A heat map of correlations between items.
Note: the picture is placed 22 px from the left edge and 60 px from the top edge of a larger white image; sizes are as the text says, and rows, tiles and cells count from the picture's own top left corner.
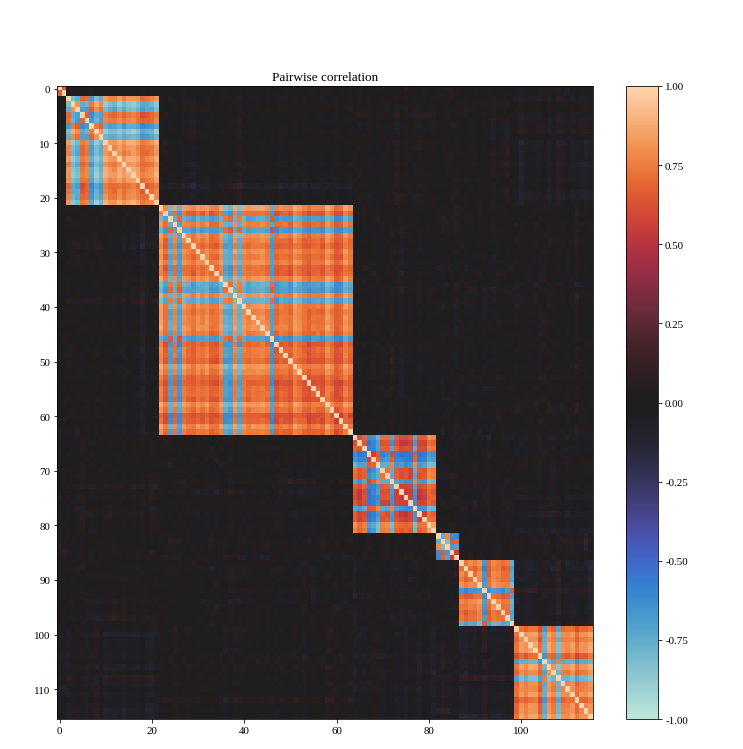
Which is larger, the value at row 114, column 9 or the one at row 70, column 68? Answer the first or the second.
the first
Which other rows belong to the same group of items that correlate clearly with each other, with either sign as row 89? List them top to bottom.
87, 88, 90, 91, 92, 93, 94, 95, 96, 97, 98
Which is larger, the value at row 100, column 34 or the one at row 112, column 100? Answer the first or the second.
the second
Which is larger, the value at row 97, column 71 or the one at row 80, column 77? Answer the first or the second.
the first
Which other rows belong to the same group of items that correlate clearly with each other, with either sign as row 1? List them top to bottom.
0
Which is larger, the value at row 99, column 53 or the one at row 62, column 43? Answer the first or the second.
the second
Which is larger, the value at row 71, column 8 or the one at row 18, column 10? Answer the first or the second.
the second
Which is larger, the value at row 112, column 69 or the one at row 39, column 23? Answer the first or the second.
the first
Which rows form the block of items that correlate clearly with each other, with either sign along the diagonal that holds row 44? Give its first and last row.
22 to 63
